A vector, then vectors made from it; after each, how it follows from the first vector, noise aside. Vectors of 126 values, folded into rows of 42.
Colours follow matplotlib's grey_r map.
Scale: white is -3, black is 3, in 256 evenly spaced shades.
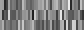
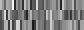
wrapped around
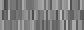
shrunk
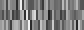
wrapped around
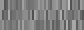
shrunk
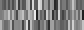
wrapped around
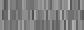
shrunk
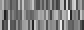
wrapped around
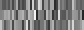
wrapped around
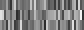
wrapped around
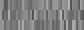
shrunk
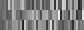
wrapped around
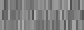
shrunk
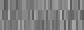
shrunk
